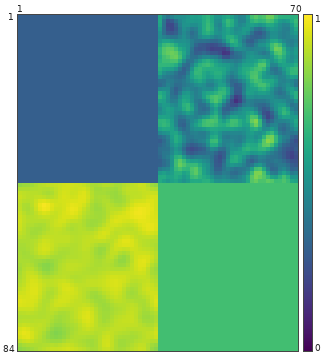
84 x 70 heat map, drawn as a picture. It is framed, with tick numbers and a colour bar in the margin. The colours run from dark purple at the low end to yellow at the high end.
It is made of 2 by 2 panels. Panel 1,1: low, flat. Panel 1,2: middling, blotchy, strong in contrast. Panel 2,1: very high, blotchy, faint in contrast. Panel 2,2: high, flat.
